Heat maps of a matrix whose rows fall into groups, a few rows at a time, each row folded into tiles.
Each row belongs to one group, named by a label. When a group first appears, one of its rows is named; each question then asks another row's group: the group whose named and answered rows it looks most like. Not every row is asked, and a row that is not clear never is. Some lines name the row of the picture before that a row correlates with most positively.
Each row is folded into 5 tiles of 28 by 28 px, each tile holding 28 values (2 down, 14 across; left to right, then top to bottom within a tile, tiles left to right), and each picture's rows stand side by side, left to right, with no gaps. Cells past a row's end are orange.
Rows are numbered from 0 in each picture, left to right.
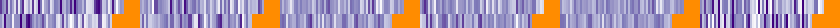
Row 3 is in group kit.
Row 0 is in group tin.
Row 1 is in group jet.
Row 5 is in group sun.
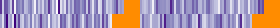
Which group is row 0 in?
sun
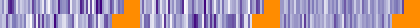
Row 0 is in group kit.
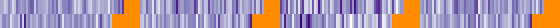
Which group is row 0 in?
jet
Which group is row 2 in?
tin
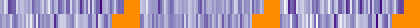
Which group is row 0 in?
kit
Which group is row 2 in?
kit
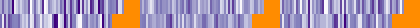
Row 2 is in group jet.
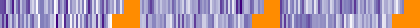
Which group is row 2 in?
tin
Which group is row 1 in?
kit
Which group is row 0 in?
sun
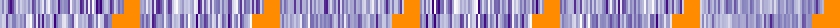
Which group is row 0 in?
kit
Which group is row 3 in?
sun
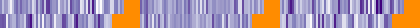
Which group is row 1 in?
sun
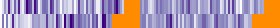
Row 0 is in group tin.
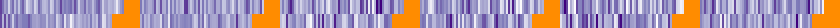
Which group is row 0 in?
tin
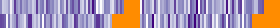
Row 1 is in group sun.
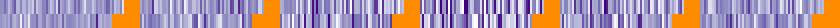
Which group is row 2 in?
sun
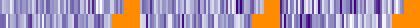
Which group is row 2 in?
tin
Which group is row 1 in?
kit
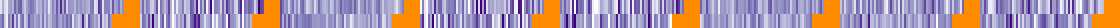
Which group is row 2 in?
tin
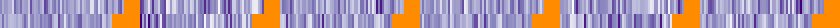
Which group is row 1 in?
tin
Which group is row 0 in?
jet
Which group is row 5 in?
kit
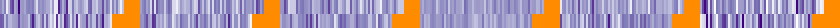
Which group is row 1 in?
sun
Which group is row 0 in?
sun
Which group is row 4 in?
sun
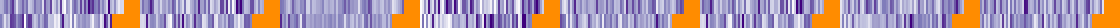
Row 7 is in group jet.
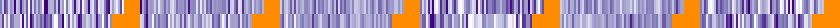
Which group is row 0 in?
jet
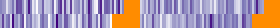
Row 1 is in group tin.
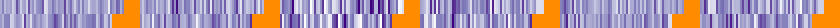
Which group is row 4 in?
sun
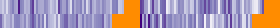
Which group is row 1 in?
tin
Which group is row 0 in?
sun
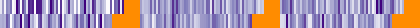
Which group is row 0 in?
jet
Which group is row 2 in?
kit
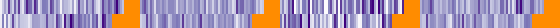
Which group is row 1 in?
kit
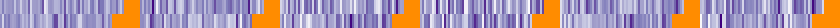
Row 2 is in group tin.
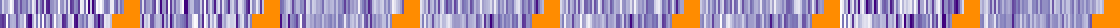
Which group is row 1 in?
jet
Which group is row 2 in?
tin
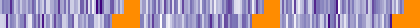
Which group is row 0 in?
kit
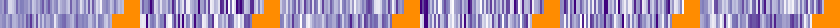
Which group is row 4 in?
jet
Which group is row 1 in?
kit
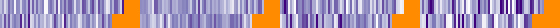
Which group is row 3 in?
kit
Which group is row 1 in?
jet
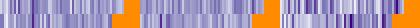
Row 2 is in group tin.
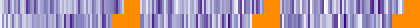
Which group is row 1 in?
sun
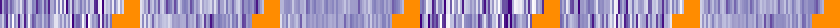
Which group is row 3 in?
tin
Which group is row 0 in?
sun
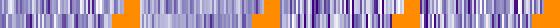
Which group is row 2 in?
sun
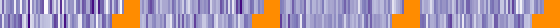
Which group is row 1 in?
kit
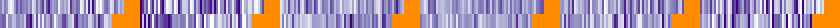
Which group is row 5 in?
sun
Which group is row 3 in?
kit
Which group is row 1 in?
tin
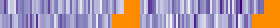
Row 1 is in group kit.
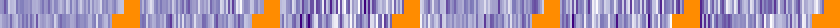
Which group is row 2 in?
jet
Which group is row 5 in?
tin
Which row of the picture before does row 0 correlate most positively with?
0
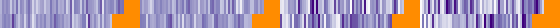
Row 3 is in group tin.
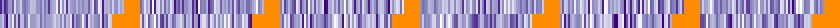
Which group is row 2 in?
jet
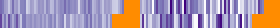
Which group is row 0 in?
tin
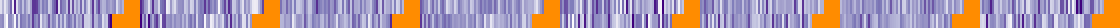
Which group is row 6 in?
jet
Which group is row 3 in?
tin
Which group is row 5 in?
sun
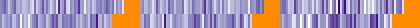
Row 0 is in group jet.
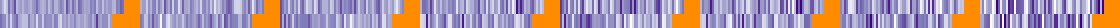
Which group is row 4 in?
tin
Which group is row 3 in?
kit
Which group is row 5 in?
kit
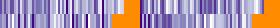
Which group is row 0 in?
sun
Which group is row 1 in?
tin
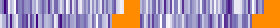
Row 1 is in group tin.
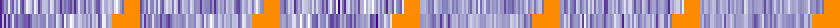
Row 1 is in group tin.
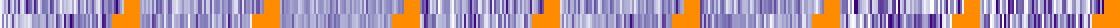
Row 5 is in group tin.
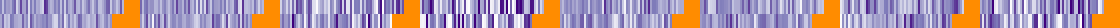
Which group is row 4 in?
jet
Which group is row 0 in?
jet
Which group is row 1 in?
sun
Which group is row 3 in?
kit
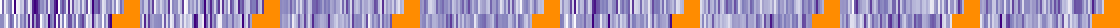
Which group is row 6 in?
jet
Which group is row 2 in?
sun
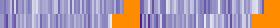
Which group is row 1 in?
tin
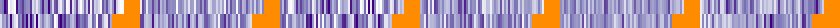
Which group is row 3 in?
jet
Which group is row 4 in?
jet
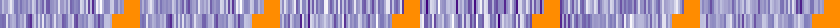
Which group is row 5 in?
kit
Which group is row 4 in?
tin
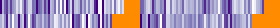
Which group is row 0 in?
sun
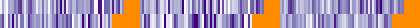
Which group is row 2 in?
kit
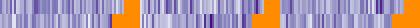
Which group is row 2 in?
kit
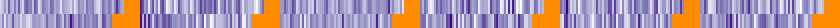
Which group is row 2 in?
jet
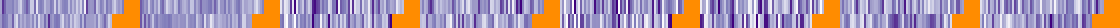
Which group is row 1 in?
tin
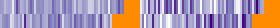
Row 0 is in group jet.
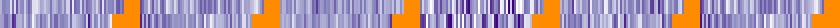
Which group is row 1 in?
tin
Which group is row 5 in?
tin
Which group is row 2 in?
sun
